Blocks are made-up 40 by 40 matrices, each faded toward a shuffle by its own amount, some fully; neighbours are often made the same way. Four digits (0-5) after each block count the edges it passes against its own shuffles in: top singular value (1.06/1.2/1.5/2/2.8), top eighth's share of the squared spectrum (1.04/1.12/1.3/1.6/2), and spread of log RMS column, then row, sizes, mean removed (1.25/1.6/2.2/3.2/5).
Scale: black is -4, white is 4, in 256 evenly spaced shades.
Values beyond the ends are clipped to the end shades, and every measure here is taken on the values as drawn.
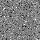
0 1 0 0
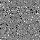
2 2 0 1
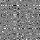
3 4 1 2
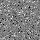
0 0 0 0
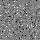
0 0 0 0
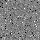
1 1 0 0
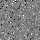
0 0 0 0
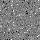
1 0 0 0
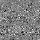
1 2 0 2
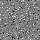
0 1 0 0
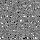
2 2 0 2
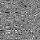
3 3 1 2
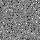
0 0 0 0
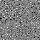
2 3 1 0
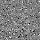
2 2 0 1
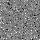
0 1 0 0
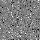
1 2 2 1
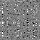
2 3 2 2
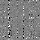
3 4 2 1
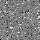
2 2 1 1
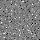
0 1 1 0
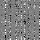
2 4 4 2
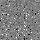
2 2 1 1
